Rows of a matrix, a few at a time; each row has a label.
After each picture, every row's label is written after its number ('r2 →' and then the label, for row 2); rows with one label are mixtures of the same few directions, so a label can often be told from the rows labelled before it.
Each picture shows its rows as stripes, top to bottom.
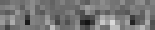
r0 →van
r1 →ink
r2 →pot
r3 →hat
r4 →hat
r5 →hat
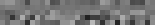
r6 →hat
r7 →hat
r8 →hat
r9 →ink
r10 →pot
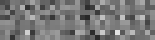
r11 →van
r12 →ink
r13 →ink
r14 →van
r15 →pot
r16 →pot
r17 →pot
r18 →ink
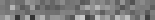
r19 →van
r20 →ink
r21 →pot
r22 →pot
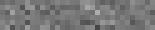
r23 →hat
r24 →ink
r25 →ink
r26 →van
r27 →hat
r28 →ink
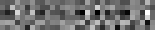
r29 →pot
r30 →ink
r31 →pot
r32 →pot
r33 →pot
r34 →pot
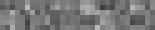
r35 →hat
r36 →hat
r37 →ink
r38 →hat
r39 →hat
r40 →ink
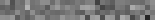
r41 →ink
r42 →hat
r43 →pot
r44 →pot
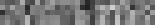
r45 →ink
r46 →hat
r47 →van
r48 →pot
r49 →pot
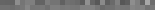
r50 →pot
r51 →hat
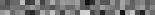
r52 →ink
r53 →van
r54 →van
